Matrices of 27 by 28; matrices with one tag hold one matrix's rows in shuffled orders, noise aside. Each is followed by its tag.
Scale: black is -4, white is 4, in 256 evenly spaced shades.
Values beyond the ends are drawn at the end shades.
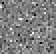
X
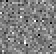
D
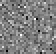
D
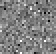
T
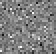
X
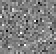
D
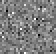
D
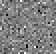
D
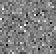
D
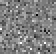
T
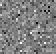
T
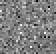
T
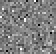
D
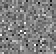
D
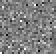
D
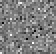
X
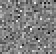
T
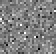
D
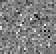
T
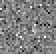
T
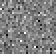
D
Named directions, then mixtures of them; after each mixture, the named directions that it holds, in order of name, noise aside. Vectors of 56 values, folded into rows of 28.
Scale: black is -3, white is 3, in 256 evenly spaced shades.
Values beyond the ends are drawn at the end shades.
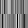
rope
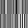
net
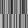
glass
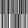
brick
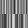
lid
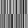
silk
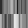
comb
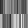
comb, glass, net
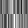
comb, glass, lid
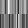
brick, glass, rope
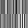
net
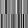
glass, net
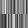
lid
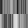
comb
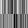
comb, glass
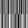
brick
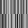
lid, rope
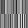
net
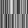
comb, glass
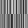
silk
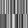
lid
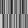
glass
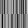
brick, rope, silk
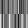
brick
